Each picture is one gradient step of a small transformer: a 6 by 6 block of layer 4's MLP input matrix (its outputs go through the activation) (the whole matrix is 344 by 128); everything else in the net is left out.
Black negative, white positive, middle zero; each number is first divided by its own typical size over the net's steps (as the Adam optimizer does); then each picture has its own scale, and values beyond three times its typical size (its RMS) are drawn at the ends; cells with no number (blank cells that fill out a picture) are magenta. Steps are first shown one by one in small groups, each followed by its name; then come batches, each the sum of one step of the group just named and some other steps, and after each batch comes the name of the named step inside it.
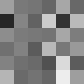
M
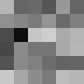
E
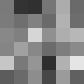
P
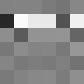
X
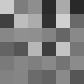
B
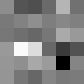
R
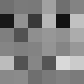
E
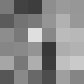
P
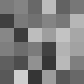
E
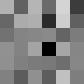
B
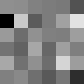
B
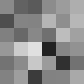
R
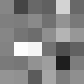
R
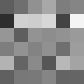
X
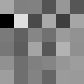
B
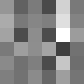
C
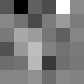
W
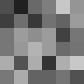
W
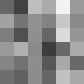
C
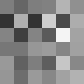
C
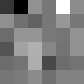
W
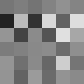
C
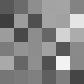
C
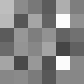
C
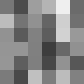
C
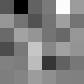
W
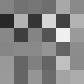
C
